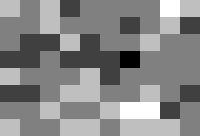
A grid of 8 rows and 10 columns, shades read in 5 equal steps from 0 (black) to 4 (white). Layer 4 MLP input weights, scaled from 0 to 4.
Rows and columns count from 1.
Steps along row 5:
down same same up down up same same same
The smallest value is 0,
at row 4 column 7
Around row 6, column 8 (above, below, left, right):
2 4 2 2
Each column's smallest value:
1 1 1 1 1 1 0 2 1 1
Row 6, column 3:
2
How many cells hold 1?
16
